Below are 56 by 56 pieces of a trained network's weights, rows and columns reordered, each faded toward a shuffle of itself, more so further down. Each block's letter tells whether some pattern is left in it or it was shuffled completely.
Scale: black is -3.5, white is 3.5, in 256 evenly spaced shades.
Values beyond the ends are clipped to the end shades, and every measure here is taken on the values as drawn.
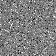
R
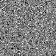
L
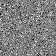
R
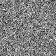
R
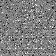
L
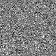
L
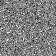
R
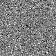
R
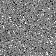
R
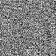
L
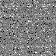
L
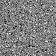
R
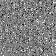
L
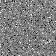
R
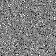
R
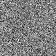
R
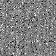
L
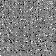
L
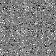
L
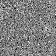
L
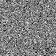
L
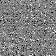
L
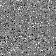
L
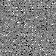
L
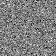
R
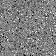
R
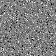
R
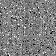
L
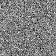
R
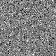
L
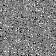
L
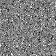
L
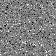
R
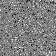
R
